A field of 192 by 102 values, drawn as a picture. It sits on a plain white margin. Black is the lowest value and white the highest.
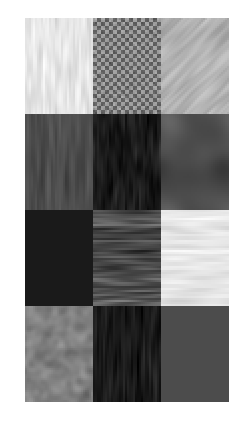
It is made of 4 by 3 panels. Panel 1,1: very high, streaked downward, faint in contrast. Panel 1,2: middling, checkered, strong in contrast. Panel 1,3: high, slanting up to the right, faint in contrast. Panel 2,1: low, streaked downward, faint in contrast. Panel 2,2: very low, streaked downward, faint in contrast. Panel 2,3: low, smooth, faint in contrast. Panel 3,1: very low, flat. Panel 3,2: low, streaked across. Panel 3,3: very high, streaked across, faint in contrast. Panel 4,1: middling, blotchy, faint in contrast. Panel 4,2: very low, streaked downward, faint in contrast. Panel 4,3: low, flat.
